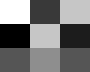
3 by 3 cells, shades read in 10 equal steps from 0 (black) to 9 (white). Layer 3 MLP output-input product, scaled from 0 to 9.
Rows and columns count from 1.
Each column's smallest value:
0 2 1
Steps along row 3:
up down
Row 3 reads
3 5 3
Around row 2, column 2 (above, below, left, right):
2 5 0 1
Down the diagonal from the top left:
9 7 3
